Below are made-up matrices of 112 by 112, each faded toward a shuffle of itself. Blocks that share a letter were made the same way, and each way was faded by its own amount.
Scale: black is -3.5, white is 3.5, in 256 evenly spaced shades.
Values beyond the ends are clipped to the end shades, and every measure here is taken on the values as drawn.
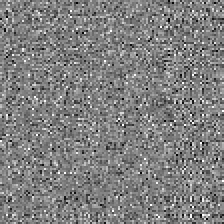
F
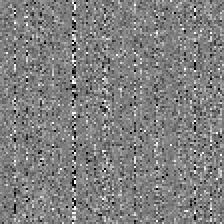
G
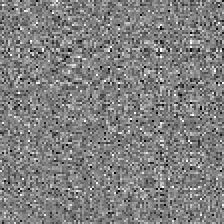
F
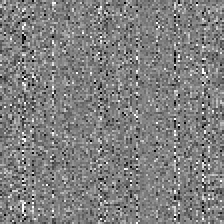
G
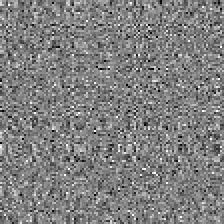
F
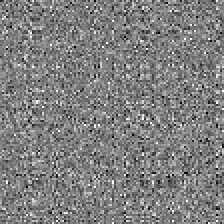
F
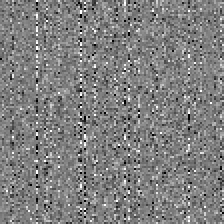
G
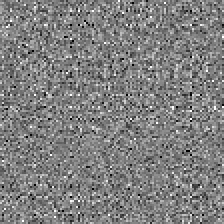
F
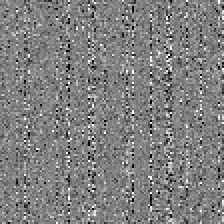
G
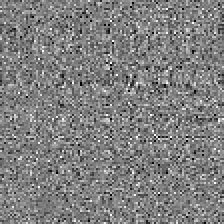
F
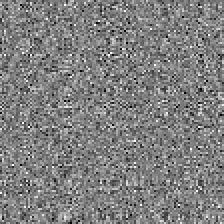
F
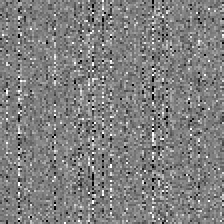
G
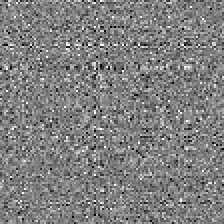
F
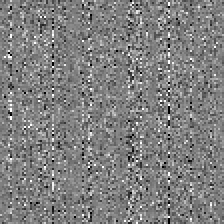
G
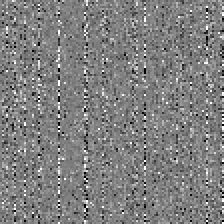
G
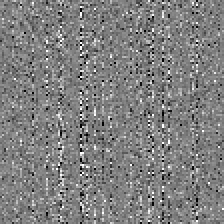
G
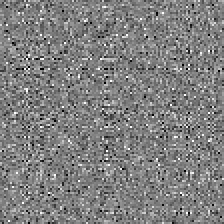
F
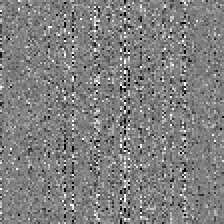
G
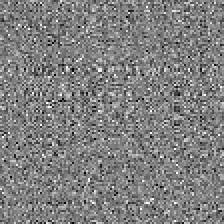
F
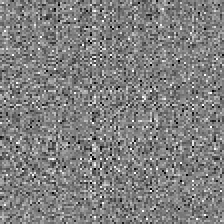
F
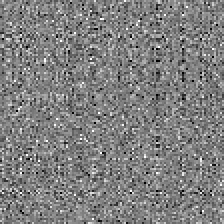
F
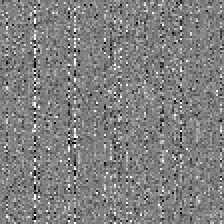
G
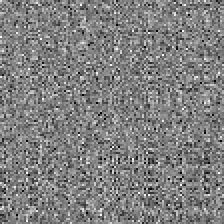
F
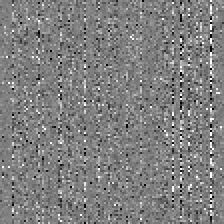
G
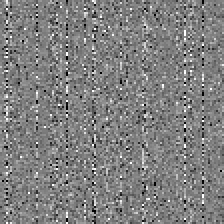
G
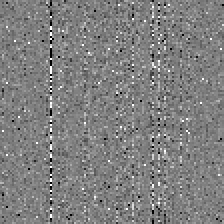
G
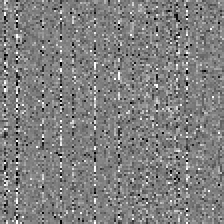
G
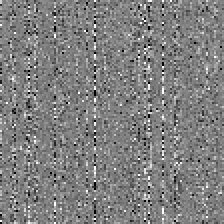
G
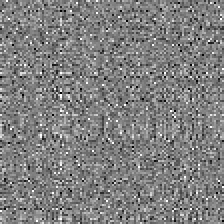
F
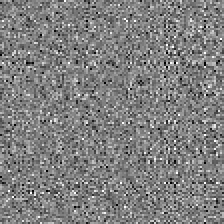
F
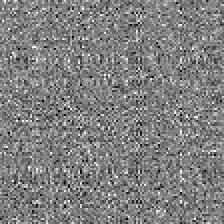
F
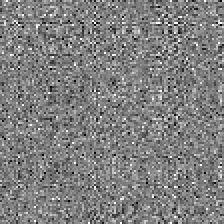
F
